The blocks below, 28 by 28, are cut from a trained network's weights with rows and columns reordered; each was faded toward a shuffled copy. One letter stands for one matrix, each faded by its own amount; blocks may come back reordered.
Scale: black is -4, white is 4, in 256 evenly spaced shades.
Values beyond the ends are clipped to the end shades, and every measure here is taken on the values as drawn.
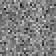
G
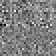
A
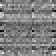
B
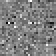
A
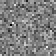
G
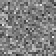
G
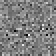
A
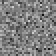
G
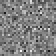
A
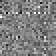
A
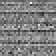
B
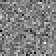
G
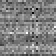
B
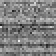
B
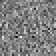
G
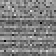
B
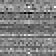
B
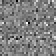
A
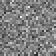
G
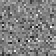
A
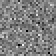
G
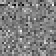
A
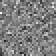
G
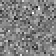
G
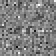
A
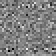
A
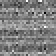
B
